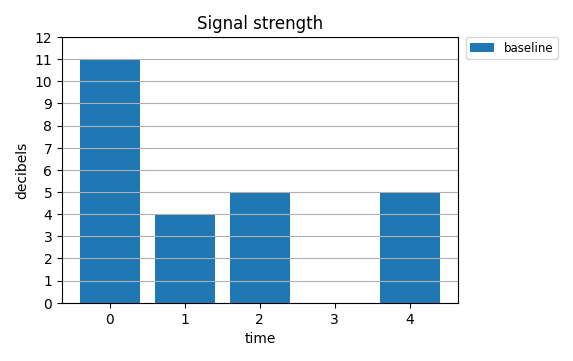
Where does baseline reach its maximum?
0
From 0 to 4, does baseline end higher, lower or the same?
lower
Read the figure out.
Title: Signal strength
x-axis: time, ticks 0 1 2 3 4
y-axis: decibels, ticks 0 1 2 3 4 5 6 7 8 9 10 11 12
Legend: baseline
Values:
baseline: 11 4 5 0 5
